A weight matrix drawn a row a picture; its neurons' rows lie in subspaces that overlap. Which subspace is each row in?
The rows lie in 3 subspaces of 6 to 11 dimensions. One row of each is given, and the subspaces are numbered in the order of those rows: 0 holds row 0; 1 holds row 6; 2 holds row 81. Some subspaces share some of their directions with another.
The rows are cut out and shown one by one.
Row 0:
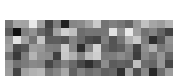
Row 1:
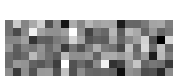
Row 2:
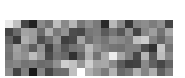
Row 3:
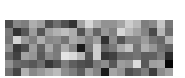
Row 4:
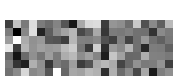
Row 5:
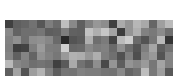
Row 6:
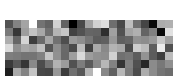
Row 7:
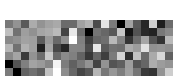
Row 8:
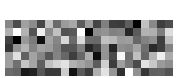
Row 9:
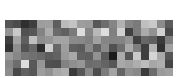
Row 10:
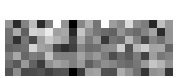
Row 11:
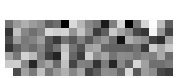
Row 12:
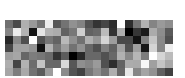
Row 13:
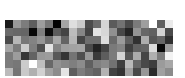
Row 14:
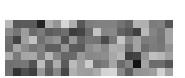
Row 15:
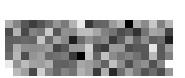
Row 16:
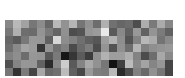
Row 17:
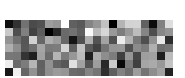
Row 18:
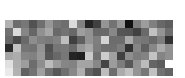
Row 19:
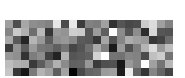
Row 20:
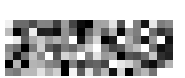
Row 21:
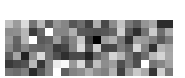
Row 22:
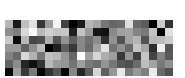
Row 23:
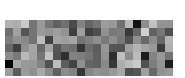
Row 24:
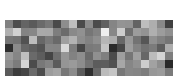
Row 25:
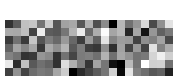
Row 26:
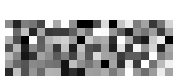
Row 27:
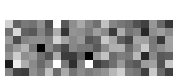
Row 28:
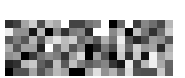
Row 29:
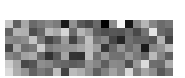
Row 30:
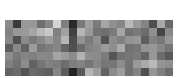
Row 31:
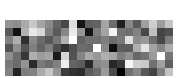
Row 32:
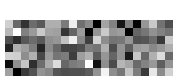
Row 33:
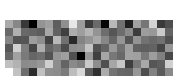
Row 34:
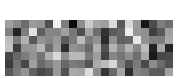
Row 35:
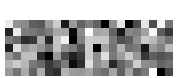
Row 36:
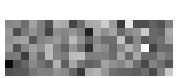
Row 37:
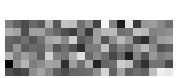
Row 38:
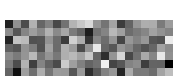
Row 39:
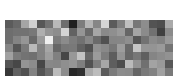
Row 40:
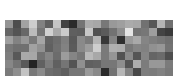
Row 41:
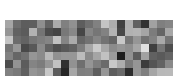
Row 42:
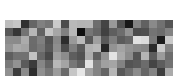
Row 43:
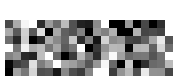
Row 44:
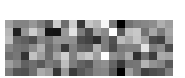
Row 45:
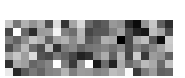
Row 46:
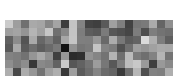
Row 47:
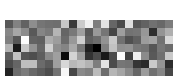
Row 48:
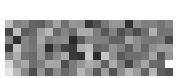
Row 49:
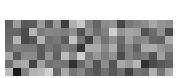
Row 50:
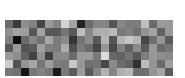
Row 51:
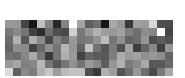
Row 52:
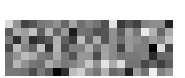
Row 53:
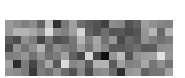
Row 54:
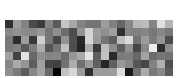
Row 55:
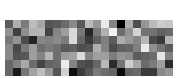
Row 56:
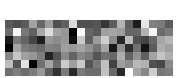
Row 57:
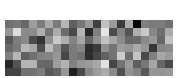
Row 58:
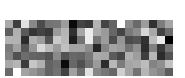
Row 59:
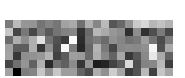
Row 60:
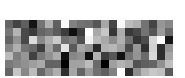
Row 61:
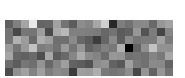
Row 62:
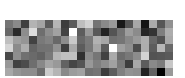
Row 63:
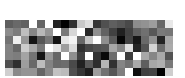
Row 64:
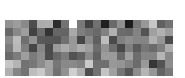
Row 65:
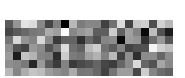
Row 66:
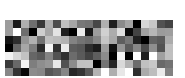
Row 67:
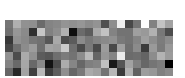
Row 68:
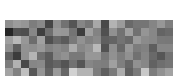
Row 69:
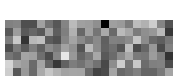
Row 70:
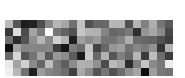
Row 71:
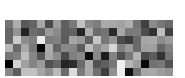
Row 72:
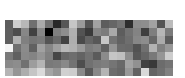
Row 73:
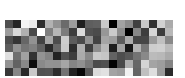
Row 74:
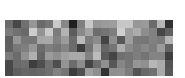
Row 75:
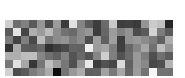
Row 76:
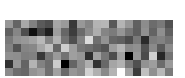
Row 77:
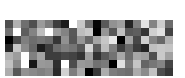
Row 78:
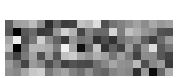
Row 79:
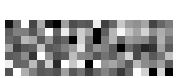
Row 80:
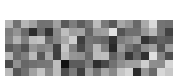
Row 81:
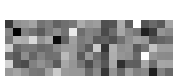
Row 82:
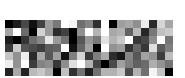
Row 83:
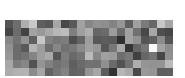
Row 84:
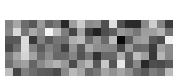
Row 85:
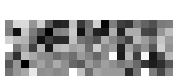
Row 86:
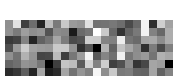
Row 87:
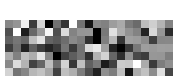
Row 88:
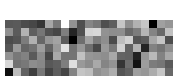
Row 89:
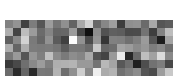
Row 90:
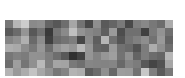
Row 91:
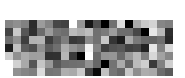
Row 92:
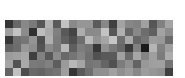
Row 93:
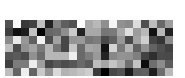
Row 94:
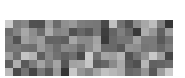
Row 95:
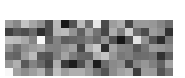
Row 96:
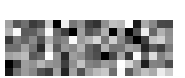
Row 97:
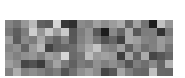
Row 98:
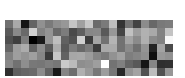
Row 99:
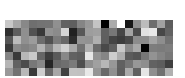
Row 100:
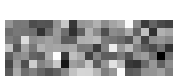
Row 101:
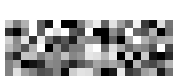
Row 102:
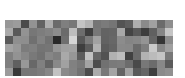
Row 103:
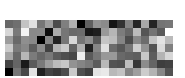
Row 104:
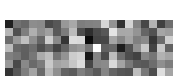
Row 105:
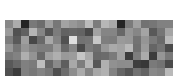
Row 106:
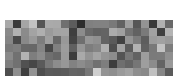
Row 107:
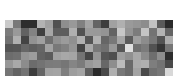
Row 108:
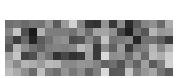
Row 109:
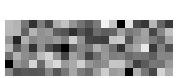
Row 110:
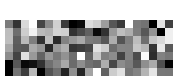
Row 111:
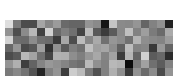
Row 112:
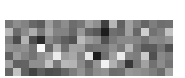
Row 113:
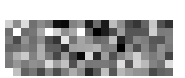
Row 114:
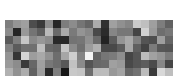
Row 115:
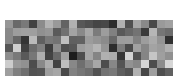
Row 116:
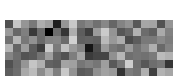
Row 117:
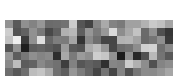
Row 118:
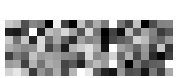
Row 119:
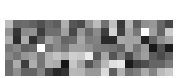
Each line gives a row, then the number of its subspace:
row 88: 2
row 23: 2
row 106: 1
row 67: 2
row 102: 2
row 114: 2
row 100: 0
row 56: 2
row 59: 2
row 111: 1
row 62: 2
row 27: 0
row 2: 2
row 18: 1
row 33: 1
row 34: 1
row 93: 1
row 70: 1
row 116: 1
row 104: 2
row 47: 0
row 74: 1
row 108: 1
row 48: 1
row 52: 2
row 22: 1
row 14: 2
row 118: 1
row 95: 0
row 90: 1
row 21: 2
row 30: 1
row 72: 1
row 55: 0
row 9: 1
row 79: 2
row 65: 1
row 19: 0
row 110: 1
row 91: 1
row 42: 2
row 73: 1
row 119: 0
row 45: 0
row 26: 0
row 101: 1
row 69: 1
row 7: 2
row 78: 0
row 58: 2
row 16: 2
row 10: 1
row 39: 1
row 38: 2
